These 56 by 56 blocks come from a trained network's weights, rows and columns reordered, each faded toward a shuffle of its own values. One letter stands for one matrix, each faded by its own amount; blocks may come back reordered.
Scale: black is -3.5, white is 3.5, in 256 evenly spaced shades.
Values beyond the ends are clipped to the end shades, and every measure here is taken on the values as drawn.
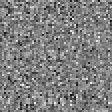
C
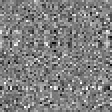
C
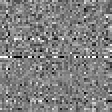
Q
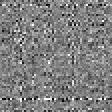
Q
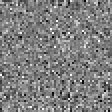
C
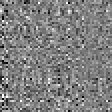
Q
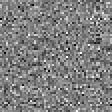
C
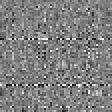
Q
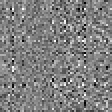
Q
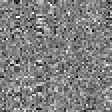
C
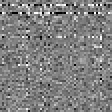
Q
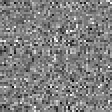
C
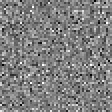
C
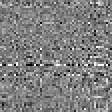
Q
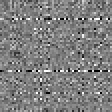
Q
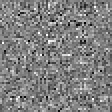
C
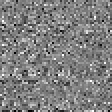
C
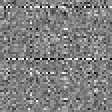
Q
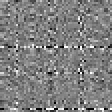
Q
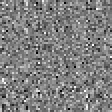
C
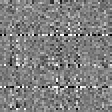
Q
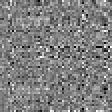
Q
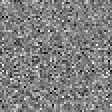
C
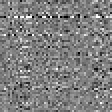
Q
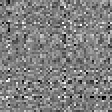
Q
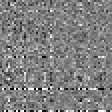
Q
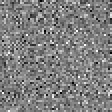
C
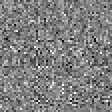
C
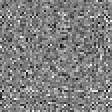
C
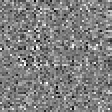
C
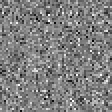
C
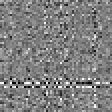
Q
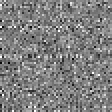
C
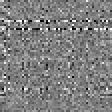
Q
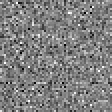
C
